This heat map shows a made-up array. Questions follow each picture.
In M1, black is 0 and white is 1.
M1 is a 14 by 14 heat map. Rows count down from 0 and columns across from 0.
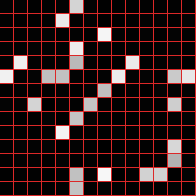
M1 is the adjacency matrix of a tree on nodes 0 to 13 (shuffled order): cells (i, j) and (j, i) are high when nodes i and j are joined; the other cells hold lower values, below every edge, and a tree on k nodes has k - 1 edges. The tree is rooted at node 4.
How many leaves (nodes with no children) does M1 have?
10
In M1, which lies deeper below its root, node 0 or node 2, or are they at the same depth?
node 2
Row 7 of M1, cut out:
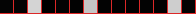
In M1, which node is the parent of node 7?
12
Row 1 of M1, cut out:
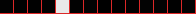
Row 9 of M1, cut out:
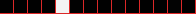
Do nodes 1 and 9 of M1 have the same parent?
yes
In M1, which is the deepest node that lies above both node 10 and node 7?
12
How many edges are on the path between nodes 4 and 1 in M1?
1
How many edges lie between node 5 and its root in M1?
1
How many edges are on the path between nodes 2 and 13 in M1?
4
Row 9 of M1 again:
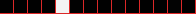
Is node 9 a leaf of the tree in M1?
yes
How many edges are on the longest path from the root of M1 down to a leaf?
4
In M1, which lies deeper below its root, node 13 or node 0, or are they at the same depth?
the same depth
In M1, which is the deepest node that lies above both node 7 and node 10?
12
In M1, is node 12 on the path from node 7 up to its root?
yes
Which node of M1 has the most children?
5
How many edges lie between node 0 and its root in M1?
2
